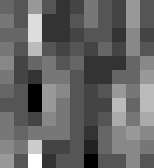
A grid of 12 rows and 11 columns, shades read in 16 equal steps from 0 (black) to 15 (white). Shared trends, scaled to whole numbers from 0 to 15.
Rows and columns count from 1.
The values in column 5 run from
3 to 8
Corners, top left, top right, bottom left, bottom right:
6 5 9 5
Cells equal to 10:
2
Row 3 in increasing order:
3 3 3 4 4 5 5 6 6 8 13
